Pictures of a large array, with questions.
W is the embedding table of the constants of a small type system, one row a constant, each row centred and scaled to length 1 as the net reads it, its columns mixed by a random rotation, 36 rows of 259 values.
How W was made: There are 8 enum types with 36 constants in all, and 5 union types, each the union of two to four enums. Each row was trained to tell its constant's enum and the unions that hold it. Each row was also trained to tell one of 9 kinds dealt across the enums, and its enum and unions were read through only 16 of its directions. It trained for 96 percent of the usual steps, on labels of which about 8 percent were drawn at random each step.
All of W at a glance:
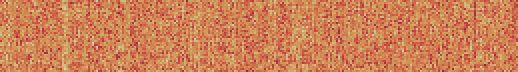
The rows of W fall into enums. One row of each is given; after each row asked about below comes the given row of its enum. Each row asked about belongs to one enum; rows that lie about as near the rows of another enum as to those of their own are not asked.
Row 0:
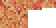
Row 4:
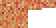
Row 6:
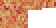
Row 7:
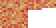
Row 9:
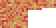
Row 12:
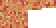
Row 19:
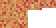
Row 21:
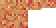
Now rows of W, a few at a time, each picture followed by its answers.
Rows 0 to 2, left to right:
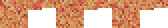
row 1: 6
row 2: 6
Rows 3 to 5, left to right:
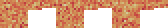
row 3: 6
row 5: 7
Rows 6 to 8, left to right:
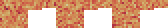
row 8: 19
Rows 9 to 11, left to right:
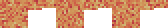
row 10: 21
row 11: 9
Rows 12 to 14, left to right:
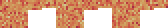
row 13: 4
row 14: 9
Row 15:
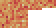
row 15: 4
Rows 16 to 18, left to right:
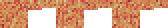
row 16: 9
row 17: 4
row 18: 21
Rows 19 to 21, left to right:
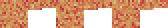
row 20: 19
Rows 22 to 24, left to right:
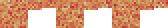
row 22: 4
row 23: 0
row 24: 0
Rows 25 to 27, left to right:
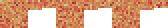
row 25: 9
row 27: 12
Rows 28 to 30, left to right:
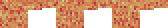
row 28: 19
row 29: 12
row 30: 12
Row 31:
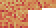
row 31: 12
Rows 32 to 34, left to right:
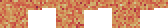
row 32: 0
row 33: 6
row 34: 4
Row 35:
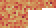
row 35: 0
